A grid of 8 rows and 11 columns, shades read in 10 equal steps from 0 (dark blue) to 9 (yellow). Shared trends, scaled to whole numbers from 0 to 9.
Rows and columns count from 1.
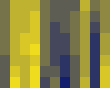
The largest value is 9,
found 4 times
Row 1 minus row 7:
1 -1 0 -2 1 0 2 0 1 3 -3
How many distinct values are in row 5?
7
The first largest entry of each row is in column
2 4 4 3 4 4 4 2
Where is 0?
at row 8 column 7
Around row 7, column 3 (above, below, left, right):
7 7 8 9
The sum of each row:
54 54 52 52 53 49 52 53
